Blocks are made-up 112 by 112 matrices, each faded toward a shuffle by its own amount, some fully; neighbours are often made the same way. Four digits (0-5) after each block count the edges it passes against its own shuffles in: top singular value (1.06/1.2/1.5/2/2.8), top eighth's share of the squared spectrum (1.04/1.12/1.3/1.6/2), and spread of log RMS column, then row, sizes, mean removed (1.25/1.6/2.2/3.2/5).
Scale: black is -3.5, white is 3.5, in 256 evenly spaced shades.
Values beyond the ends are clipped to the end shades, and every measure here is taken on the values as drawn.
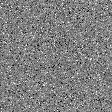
0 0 0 0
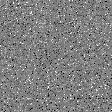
3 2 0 0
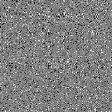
4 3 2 1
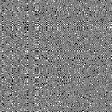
5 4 3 3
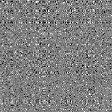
5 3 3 3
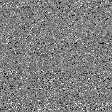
1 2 0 3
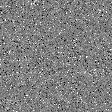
0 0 0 0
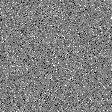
0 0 0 0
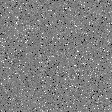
0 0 0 0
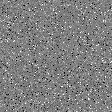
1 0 0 0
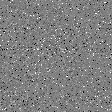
2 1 0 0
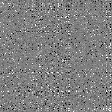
4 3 2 2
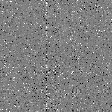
3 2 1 0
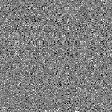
4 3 2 2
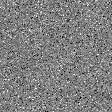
2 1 0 0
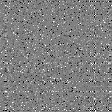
4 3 1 2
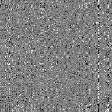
4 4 3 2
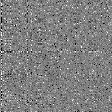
4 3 2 1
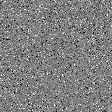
3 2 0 0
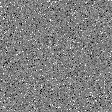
1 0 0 0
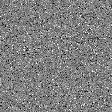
3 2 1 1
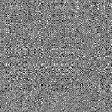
4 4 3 3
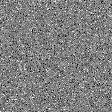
2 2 0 1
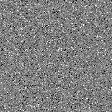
3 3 1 1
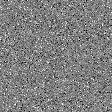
2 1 0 0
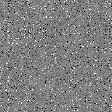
3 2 1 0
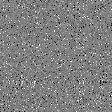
3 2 1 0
